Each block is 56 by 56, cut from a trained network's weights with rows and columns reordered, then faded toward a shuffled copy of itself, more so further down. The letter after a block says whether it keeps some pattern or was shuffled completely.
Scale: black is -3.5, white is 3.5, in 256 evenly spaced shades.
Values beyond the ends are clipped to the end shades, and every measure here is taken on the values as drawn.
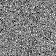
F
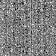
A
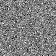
F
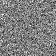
F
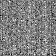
A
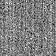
A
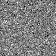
F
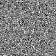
A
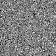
F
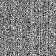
A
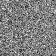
F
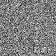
A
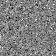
F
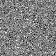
F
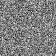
A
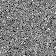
F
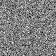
F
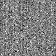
A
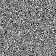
F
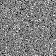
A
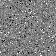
F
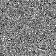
A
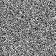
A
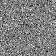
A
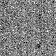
A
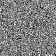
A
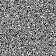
F
